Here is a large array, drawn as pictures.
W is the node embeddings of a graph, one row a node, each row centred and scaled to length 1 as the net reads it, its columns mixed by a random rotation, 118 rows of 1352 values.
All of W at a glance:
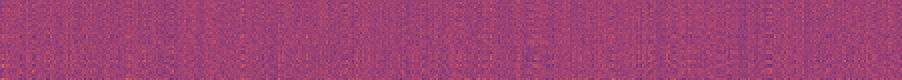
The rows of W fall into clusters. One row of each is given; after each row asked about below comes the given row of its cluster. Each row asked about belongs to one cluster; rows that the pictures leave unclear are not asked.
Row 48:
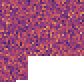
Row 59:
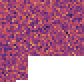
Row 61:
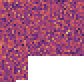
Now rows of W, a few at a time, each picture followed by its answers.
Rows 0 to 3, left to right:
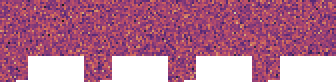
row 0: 48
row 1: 61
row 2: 59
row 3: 61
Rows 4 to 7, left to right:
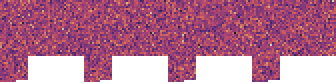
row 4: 61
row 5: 59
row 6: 59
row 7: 48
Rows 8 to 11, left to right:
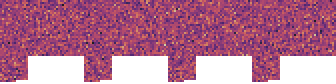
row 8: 48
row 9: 48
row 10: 59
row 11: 48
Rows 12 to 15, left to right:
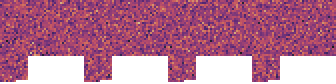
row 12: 48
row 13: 61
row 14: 61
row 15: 61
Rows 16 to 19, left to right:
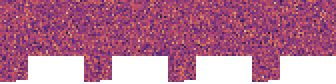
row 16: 59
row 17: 61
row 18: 59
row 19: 48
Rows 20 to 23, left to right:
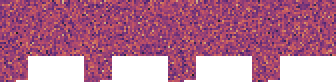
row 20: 48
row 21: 61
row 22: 61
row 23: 48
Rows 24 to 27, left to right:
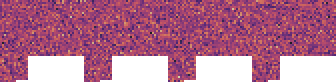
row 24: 48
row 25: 59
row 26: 48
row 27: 61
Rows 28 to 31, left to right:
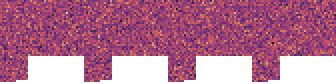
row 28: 59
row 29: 59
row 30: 59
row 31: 48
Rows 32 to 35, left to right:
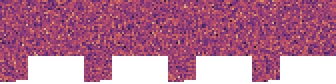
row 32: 48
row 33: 59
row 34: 48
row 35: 61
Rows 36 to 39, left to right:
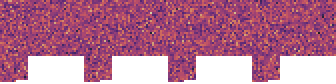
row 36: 61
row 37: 59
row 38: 59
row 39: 59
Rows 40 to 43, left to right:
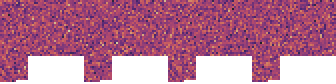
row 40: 61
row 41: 48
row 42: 61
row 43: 48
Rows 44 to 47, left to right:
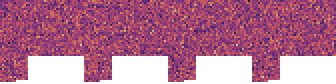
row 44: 48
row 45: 61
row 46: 59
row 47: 48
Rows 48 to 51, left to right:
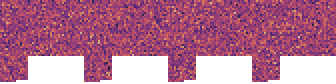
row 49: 59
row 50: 59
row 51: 61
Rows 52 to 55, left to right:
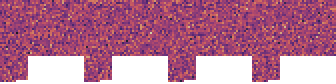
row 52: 48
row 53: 61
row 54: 61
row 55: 61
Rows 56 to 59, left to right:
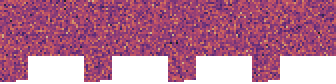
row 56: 61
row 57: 61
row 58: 48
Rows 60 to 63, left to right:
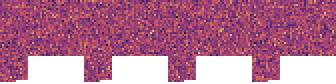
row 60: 48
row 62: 48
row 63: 48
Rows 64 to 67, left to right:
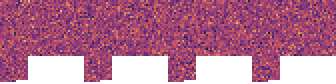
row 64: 61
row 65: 48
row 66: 59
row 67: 48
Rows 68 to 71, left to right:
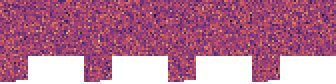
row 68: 61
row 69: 59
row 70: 48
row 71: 59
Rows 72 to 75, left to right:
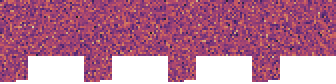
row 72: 61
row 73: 59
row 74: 61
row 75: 59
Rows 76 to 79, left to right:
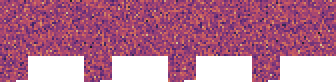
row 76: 59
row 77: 48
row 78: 59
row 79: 59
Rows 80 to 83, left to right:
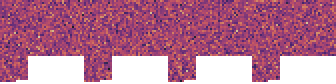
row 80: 48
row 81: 59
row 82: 61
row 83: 61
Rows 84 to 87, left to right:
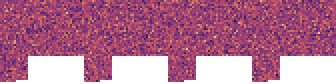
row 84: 59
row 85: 61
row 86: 61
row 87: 61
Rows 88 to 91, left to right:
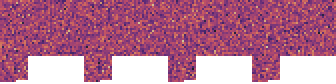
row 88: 61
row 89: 61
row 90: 59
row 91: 59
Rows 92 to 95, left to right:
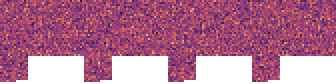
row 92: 59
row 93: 48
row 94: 59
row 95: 48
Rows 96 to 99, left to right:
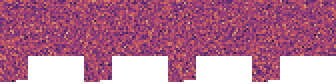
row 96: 61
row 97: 61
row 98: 61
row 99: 61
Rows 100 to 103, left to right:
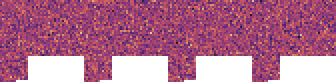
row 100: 48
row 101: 61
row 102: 48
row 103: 59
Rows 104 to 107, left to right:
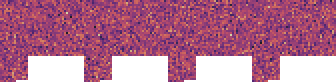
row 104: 59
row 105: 59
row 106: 48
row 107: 48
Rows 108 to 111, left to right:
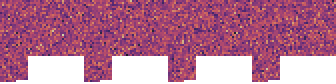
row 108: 48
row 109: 48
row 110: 59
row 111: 59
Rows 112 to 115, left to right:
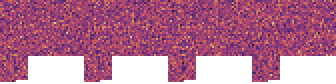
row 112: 61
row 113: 61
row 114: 61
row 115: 59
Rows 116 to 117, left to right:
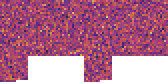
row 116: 48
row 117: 61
